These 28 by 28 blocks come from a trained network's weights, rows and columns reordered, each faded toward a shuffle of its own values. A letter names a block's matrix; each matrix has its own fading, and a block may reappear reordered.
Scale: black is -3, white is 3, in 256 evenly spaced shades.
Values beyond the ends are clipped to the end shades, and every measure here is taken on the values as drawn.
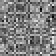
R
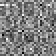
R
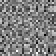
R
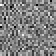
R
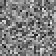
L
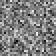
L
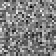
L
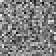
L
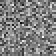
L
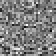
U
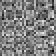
R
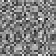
R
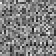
L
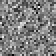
L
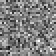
L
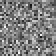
L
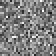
L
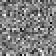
U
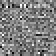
U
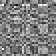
R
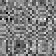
R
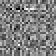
R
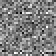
U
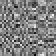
R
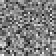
L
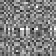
R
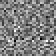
R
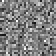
L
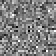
U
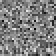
L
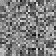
R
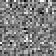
U
